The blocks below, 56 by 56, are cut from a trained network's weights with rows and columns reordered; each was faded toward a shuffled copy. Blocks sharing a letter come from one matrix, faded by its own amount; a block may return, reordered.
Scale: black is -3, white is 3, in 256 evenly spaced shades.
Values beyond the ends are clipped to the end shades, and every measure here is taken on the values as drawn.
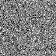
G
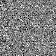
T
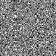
G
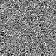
G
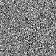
G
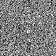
G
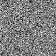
G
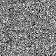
G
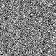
G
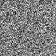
G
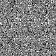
T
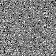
T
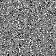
T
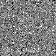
T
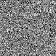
G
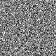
G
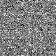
T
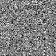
G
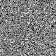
T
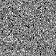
T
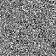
G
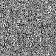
G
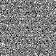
T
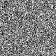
G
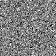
G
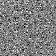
T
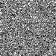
T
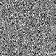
G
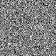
G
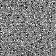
T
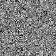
G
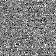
T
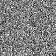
G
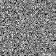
T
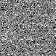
T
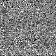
T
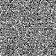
T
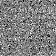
T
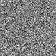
G
